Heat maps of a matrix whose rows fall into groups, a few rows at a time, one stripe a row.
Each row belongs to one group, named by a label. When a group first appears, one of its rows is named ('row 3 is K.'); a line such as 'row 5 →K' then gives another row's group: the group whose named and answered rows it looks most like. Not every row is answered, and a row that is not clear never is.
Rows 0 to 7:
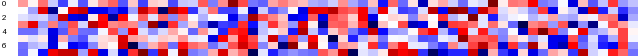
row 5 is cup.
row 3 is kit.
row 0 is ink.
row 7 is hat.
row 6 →cup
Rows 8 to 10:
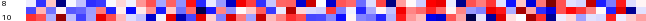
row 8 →ink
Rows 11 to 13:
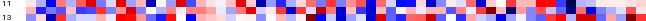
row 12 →cup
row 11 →ink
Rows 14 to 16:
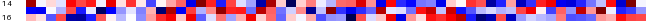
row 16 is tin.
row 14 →kit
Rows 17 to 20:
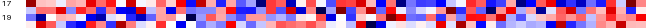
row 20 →tin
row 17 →kit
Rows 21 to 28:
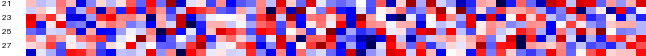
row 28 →hat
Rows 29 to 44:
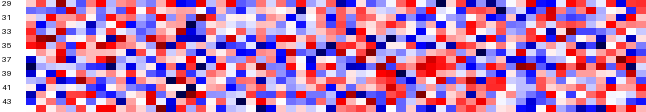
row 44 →kit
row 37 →tin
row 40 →ink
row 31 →kit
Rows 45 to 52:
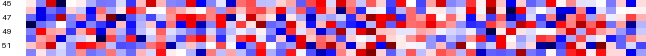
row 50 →cup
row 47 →tin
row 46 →cup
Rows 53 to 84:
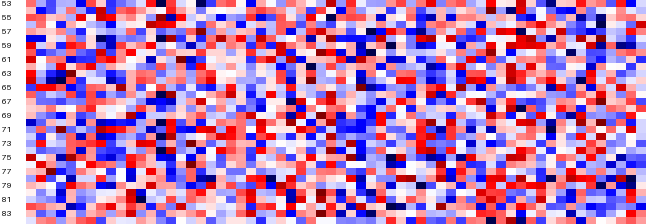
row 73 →hat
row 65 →tin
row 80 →cup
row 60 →cup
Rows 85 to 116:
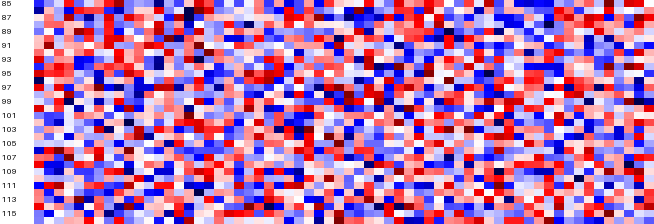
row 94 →tin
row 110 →cup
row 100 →ink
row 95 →tin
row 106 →tin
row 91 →hat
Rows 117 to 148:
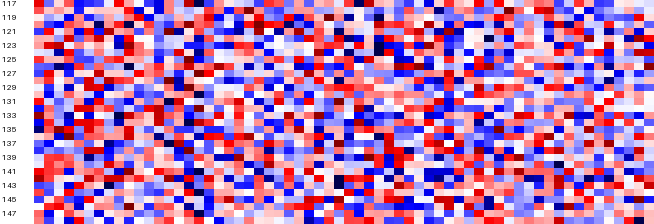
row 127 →hat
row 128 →kit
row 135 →tin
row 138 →ink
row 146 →tin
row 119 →cup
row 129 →ink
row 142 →kit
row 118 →ink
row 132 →hat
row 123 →tin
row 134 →hat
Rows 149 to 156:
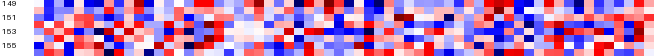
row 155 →hat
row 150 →cup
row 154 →kit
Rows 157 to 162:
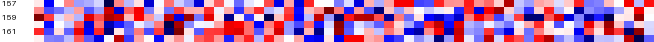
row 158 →cup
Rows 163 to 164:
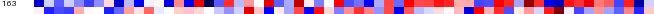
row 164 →ink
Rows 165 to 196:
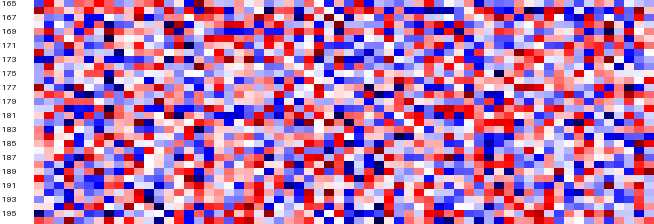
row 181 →kit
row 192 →cup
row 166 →kit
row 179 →hat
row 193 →cup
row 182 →cup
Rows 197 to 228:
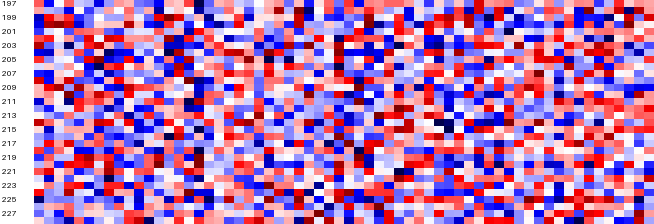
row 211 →hat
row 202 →kit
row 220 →hat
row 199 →tin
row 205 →ink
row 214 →ink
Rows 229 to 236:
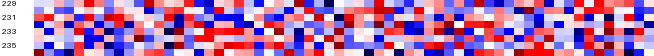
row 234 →cup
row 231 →kit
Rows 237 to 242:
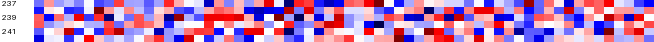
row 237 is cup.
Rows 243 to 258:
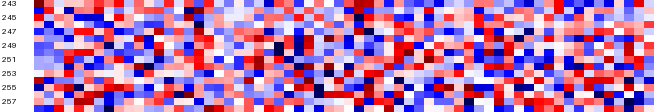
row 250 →hat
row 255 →tin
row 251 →tin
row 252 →cup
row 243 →kit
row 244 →hat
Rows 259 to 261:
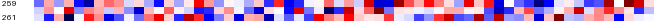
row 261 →ink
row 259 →tin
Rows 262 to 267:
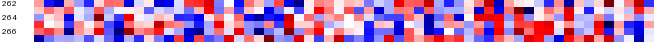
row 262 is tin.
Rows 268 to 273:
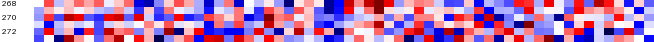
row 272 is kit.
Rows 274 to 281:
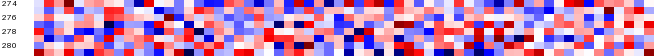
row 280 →hat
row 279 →cup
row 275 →tin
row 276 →kit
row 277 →hat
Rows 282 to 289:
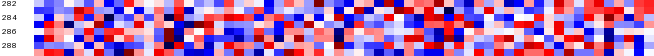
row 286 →kit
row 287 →kit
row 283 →hat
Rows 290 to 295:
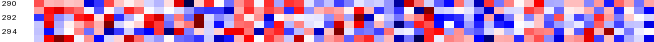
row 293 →hat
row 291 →tin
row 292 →hat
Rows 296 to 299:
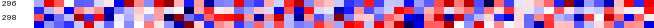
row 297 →hat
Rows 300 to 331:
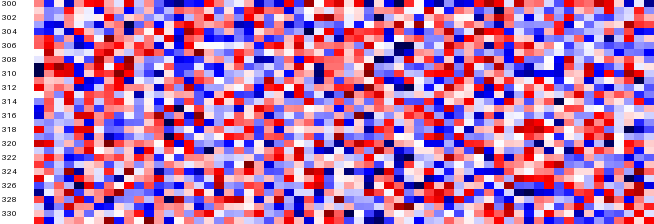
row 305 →kit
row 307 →hat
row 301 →tin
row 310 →tin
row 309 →tin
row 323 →ink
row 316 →hat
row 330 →cup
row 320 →kit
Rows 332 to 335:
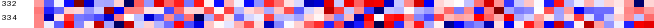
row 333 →cup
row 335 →ink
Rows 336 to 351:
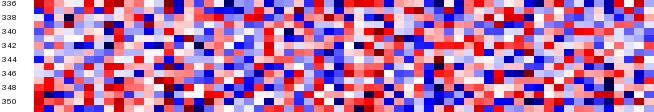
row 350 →kit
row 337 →kit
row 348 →kit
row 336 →kit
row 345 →kit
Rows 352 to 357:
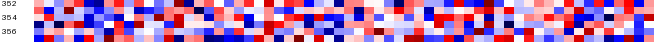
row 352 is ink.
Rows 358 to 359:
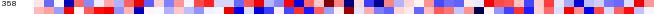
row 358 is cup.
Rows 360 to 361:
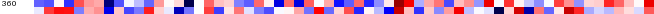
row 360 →hat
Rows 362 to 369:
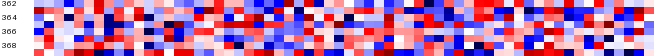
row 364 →cup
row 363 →kit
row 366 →cup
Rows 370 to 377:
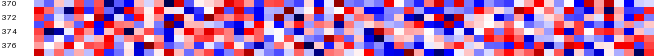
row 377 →ink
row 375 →cup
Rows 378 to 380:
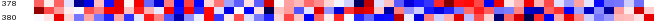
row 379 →kit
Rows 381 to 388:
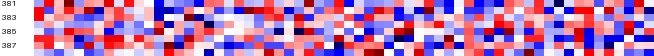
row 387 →kit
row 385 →hat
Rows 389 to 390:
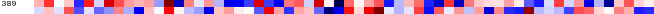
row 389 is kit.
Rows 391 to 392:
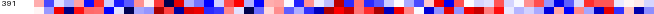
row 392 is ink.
